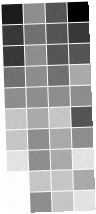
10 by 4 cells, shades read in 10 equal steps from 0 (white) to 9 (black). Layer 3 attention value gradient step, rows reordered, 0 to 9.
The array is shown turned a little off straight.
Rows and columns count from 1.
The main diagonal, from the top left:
8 5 6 3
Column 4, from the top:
9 7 6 3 4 6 4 1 3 1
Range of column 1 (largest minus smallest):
8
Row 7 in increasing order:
2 3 4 4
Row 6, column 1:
2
